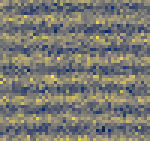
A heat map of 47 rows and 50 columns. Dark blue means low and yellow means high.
Stripes: horizontal, repeating 7 times. Average level on the scale: 50%. Seam: none. Histogram: bell-shaped. Odd rows or columns: none.
